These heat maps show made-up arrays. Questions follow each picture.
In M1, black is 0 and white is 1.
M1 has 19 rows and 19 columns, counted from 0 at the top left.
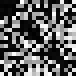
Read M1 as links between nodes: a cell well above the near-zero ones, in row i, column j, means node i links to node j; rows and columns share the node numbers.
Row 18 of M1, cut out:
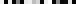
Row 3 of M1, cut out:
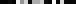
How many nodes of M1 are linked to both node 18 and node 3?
4
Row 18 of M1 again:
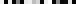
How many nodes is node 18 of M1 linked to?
11
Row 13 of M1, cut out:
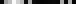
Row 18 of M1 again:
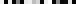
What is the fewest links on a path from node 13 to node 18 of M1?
2
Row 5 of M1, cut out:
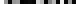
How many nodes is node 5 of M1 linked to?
10
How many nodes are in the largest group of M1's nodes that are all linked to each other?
6
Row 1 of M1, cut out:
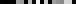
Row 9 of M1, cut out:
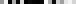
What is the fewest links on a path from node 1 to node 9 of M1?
1
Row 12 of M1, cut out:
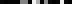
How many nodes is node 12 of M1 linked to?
7
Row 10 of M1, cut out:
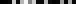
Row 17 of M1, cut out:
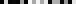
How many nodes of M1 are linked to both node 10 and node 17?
4
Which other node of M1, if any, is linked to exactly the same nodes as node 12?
node 0
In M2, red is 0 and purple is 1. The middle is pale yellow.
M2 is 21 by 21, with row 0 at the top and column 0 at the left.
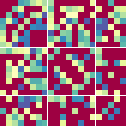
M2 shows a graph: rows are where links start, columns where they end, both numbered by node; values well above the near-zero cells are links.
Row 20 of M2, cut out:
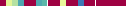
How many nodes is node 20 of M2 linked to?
7
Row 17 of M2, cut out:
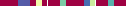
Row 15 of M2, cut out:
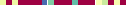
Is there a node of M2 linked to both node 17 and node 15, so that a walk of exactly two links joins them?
no
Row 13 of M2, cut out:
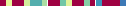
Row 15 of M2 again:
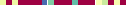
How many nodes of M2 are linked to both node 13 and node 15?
2
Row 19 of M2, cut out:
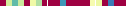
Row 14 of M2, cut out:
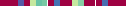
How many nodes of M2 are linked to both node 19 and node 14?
3
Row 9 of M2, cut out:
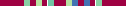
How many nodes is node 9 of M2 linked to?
7
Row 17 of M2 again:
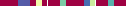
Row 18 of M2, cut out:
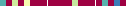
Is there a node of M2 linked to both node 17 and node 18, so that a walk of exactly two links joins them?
yes
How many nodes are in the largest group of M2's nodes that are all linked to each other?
5
